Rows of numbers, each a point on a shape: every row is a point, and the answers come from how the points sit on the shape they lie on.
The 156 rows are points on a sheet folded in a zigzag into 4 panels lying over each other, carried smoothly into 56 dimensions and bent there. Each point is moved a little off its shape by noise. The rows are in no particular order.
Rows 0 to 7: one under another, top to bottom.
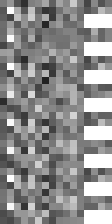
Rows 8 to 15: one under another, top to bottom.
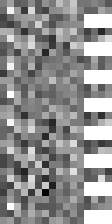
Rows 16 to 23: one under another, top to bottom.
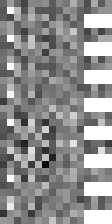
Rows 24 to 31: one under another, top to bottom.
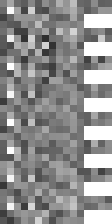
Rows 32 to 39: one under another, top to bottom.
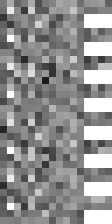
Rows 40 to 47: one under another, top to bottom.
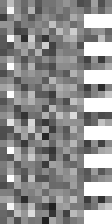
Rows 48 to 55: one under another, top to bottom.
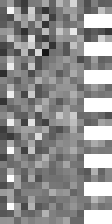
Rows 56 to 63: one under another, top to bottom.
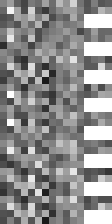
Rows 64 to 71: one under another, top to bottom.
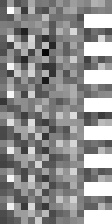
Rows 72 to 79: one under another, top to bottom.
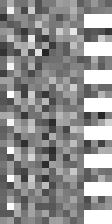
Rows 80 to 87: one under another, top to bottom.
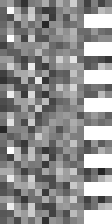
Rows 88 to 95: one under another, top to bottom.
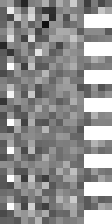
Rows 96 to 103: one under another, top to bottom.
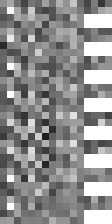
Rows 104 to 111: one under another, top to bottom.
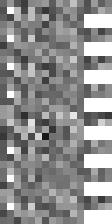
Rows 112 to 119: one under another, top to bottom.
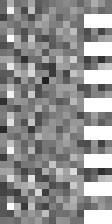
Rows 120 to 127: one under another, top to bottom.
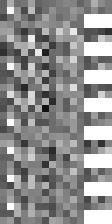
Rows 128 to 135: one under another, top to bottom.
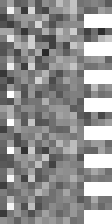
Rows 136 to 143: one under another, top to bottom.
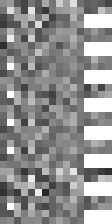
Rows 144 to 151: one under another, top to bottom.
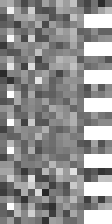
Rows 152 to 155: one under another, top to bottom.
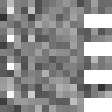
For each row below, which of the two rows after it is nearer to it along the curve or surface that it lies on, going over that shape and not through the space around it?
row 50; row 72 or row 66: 72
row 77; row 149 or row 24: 149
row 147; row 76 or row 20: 76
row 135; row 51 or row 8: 51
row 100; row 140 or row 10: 140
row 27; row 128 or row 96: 96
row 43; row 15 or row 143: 15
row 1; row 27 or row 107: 107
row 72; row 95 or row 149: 95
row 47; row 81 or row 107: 107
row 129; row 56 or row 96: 96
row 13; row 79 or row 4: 4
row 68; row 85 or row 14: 14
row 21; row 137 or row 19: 137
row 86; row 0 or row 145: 0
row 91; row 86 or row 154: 86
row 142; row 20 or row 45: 20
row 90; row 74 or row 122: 122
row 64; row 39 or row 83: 39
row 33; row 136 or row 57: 57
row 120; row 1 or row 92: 92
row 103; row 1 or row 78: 1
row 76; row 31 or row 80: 80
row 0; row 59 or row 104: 104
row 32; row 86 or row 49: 49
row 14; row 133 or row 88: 133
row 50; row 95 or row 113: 113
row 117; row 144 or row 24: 144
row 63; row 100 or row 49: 49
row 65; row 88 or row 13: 13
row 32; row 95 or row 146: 146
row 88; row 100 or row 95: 95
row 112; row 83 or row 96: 96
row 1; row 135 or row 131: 131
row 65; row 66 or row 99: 99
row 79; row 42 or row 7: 42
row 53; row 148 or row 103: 148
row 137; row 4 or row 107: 4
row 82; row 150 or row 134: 150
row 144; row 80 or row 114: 114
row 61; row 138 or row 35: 138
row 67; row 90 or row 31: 90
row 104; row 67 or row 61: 67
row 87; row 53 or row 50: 50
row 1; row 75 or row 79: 79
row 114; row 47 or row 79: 47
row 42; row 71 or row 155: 155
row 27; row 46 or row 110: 46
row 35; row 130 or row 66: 66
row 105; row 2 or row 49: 2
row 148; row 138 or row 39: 39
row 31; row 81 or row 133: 133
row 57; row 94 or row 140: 140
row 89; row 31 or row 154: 31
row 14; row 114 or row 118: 118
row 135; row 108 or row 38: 38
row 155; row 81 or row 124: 124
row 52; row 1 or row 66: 66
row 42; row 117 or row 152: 117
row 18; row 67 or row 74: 74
